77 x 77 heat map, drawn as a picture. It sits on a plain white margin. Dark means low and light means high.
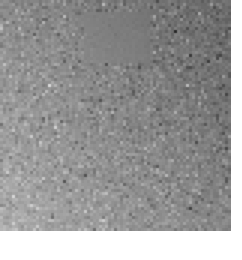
Odd patch: calmer, in the top middle. Ninth with the lowest average: top right. Calmest part: top middle. Mirror symmetry: none. Grain: fine. Ninth with the highest average: bottom left. Slope: up to the bottom left.
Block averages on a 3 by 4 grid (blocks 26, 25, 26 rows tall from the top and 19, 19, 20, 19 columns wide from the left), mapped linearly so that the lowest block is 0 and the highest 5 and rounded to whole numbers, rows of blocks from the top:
3 2 1 0
4 3 2 1
5 4 3 2
